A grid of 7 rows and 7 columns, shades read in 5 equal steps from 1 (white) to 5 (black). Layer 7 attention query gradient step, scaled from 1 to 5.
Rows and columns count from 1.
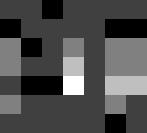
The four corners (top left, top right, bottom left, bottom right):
4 4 4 4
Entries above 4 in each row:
1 3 1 0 2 0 1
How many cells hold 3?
9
